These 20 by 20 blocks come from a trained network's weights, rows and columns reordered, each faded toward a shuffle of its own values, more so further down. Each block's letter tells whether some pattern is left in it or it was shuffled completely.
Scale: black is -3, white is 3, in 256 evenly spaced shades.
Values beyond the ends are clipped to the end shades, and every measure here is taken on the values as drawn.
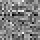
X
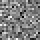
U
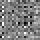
X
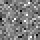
U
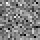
U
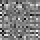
X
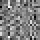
X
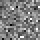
U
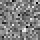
U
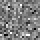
U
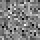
U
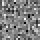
U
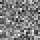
U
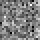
X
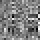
X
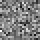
U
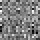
X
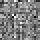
X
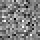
U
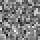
U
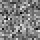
U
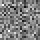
X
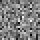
X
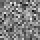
U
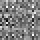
X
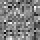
X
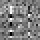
X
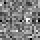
X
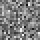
U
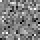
U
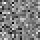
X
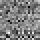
X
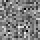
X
